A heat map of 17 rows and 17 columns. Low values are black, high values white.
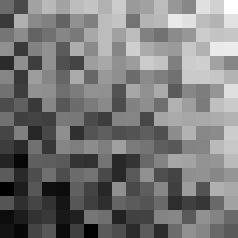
No regular stripes run through it. The top right is the ninth with the highest average. There is an overall slope up to the top right. The ninth with the lowest average is the bottom left.
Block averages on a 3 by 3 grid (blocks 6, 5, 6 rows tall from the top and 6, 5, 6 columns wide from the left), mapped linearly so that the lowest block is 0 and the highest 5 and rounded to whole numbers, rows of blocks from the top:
3 4 5
2 2 4
0 1 3
